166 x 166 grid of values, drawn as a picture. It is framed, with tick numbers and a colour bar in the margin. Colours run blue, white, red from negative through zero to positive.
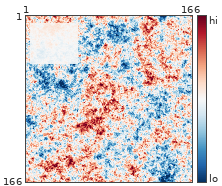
Mirror symmetry: none. Calmest part: top left. Odd patch: calmer, in the top left. Grain: blotchy. Stripes: none. Slope: none.
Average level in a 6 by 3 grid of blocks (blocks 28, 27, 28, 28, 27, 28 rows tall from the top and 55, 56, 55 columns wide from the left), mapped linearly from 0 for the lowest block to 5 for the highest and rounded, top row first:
414 / 224 / 043 / 352 / 333 / 541
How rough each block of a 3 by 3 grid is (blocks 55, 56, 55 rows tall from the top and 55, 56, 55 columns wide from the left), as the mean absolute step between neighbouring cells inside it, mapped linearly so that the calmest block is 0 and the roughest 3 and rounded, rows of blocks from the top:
0 3 3 | 3 3 3 | 3 3 3
